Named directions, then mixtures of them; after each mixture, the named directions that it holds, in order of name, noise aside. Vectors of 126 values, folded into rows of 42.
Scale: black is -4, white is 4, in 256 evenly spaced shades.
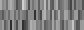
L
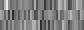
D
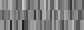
L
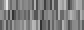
D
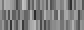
D, L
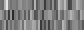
D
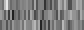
D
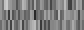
D, L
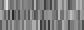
D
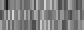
D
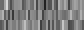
D, L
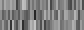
D, L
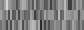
D, L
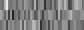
D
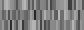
D, L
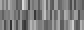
L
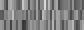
D, L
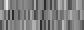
D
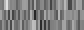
D, L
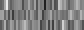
D, L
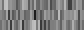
D, L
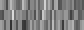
D, L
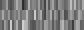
L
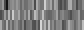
D
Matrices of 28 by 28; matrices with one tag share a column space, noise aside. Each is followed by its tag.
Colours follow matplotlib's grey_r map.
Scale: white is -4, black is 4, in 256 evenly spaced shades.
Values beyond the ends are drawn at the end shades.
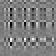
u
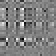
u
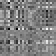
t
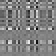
t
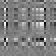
u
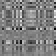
t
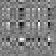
u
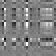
u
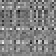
t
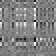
u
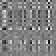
t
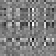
u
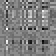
t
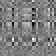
u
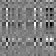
u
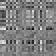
t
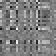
t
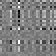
t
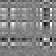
u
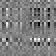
u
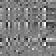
u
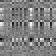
u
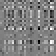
t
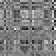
t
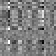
t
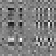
u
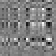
u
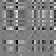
t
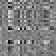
t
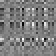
u
